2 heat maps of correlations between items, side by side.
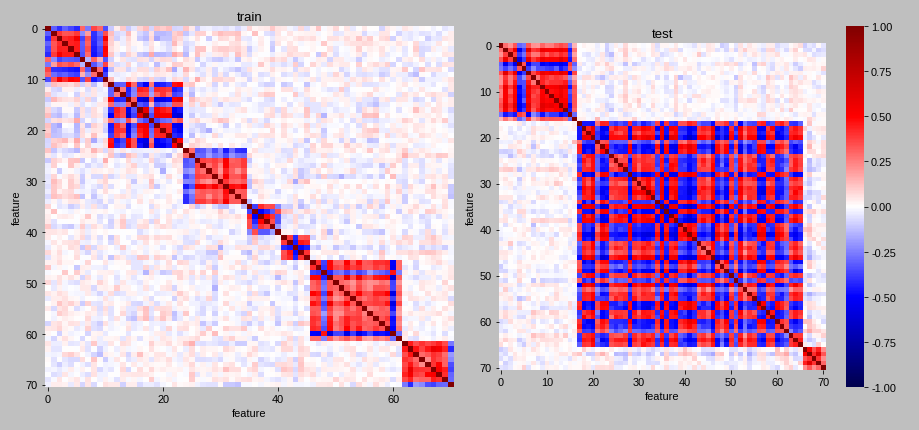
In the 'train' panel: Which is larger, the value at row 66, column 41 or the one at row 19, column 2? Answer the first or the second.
the first
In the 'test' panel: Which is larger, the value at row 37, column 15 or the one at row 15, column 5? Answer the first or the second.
the second
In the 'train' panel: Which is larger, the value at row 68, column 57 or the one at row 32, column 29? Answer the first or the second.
the second
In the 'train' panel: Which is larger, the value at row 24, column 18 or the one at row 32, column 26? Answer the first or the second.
the second
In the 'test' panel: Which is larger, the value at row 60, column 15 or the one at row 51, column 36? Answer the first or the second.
the second
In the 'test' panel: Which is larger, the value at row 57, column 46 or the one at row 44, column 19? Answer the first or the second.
the second
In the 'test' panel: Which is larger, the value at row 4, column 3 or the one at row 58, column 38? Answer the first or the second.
the second
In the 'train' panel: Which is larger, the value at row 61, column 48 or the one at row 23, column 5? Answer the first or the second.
the second
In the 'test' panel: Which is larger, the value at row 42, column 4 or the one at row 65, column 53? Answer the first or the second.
the second
